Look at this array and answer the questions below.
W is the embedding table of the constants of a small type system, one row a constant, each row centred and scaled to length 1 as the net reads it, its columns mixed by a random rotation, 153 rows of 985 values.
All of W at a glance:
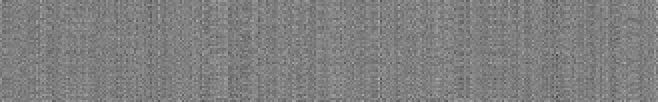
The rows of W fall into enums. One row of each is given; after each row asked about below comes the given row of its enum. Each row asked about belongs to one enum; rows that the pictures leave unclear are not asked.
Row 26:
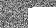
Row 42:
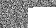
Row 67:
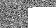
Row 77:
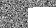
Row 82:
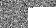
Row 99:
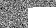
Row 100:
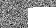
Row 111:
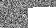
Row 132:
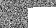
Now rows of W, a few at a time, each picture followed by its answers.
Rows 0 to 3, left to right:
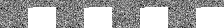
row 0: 99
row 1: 99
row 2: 26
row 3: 99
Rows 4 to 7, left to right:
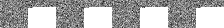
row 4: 26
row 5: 77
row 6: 82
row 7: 26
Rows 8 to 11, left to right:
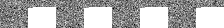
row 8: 67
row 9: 99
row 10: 99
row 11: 77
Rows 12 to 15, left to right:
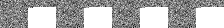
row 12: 82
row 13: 100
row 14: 100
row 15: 100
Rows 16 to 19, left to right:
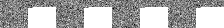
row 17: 67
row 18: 99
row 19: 26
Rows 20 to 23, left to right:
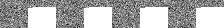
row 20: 67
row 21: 100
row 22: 42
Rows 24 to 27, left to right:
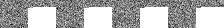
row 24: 100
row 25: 99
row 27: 42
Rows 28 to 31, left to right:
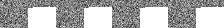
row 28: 111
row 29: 26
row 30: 132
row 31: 111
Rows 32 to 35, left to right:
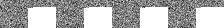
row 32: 132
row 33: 100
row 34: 82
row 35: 99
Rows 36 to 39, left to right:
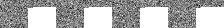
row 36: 132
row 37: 67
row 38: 77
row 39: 26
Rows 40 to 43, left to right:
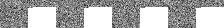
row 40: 67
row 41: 26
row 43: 132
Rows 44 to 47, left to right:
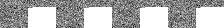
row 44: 67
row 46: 100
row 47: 26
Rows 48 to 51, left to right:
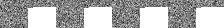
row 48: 132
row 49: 26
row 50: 111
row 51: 77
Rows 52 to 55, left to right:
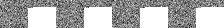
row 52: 132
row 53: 82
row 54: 111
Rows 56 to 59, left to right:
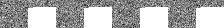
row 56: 77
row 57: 26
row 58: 100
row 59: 26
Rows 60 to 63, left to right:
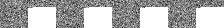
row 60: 67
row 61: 100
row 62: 82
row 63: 26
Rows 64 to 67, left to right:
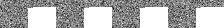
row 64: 132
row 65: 77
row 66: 132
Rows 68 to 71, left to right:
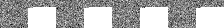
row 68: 100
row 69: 99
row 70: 82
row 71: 26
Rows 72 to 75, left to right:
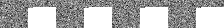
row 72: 77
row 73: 67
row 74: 42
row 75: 82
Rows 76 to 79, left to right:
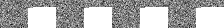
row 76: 100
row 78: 42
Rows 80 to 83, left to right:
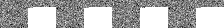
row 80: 100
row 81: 99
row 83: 99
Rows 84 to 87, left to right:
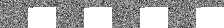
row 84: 82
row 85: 77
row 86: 67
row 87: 99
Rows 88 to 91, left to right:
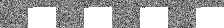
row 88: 111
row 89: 26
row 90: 82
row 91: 99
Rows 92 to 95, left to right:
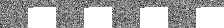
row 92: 42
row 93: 26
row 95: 67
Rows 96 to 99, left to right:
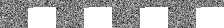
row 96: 77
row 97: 99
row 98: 111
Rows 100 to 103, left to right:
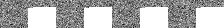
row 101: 82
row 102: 100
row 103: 67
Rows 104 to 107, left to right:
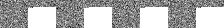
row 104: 82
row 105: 99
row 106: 42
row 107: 82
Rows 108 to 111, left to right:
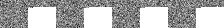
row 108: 82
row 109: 100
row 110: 77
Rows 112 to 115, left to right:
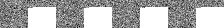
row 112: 67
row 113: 100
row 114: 82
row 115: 99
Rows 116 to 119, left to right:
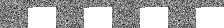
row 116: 67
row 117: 132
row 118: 100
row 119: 132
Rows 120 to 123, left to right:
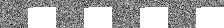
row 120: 100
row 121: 26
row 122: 67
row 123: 42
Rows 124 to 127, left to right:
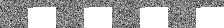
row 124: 132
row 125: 99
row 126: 100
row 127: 26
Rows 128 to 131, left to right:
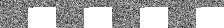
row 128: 82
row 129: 111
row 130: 67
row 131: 99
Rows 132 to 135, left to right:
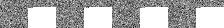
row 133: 82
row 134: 100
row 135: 67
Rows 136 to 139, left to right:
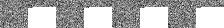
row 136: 26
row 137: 82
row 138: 26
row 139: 42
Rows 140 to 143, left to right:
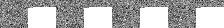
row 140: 100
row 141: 132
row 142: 67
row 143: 67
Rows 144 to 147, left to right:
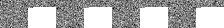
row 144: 82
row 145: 99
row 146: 99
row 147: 77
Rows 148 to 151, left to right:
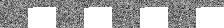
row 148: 111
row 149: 26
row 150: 67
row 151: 67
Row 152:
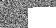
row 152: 111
